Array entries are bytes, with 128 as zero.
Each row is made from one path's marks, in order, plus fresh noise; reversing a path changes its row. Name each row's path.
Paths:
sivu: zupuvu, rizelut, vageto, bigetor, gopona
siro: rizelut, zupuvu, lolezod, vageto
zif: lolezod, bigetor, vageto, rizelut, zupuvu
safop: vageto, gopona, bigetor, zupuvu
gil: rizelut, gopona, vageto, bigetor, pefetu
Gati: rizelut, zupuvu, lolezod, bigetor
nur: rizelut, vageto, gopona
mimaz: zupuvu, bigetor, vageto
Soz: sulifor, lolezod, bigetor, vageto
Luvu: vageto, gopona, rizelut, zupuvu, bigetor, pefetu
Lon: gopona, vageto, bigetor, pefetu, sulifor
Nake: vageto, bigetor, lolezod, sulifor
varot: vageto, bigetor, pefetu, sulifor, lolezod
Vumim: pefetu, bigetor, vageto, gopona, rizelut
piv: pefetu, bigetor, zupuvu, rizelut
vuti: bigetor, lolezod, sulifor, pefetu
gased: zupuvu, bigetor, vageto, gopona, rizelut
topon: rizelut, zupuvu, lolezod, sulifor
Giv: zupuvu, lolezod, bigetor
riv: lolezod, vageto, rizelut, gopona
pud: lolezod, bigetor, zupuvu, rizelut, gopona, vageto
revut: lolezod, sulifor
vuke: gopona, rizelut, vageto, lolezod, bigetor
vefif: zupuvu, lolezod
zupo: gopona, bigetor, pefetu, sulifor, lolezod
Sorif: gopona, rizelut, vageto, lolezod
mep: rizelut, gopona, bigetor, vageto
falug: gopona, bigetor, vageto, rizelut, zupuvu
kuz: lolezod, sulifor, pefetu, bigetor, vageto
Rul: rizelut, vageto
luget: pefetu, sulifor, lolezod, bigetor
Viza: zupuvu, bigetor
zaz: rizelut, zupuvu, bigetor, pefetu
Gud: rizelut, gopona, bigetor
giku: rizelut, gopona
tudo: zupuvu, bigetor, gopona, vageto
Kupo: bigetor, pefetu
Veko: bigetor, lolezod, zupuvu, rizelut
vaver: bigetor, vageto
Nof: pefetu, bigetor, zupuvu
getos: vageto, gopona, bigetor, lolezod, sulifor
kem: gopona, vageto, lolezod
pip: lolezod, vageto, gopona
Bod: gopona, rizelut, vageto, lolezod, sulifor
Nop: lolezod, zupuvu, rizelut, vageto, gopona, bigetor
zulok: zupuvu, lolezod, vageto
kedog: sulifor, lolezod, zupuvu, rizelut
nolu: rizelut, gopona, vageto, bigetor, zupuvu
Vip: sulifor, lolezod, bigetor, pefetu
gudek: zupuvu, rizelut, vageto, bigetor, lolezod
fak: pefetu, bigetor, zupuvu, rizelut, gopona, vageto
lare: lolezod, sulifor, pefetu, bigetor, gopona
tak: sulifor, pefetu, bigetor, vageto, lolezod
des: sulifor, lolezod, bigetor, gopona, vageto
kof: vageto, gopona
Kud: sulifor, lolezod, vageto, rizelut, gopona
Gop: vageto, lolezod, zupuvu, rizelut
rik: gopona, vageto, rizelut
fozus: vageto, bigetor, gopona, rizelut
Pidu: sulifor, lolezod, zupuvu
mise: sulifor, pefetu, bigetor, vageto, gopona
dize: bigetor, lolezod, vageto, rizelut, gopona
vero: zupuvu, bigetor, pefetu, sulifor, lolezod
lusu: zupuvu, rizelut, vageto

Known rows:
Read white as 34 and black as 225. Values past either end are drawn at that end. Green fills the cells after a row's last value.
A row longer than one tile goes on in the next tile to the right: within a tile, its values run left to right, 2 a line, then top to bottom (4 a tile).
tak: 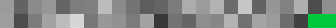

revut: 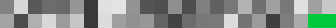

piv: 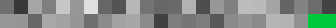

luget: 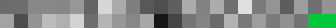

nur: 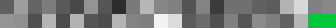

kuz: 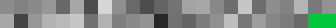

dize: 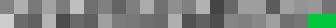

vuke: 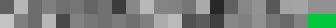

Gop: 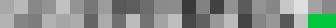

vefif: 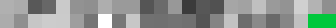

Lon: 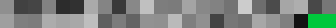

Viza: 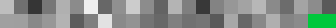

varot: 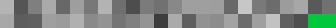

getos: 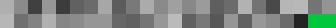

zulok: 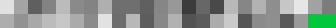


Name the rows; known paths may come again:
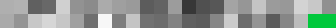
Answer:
vefif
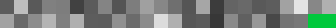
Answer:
Bod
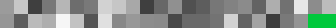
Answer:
Pidu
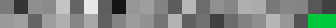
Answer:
fak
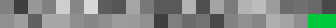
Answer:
piv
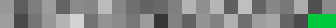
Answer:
tak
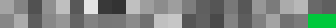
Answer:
sivu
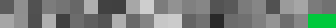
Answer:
mep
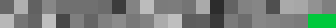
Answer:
vuke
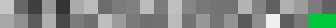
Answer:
vaver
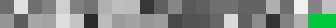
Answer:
kedog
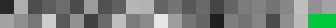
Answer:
giku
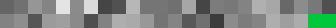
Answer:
zaz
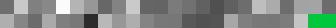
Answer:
Gati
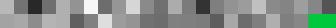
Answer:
Viza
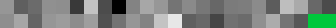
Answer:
Luvu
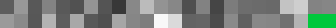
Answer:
nur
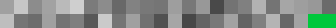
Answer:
zif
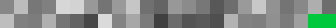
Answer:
Veko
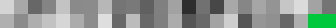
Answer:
zulok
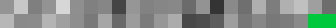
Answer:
Nop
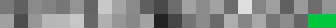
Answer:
luget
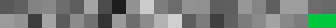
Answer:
gil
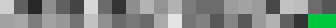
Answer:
safop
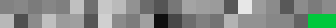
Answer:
vuti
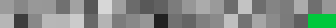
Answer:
kuz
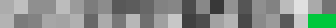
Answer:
Gop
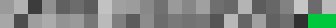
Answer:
des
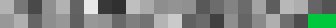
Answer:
gased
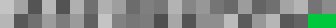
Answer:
Nake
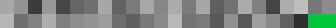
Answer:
getos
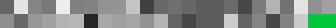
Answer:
topon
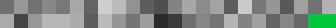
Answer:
Vip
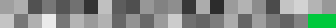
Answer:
pip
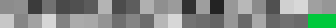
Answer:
kem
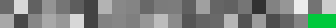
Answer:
Kud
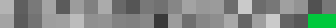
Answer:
varot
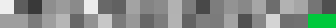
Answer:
mimaz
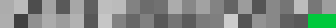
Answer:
Soz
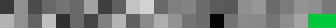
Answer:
Gud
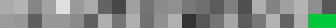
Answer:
gudek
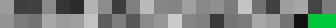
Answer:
Lon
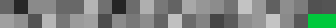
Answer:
Vumim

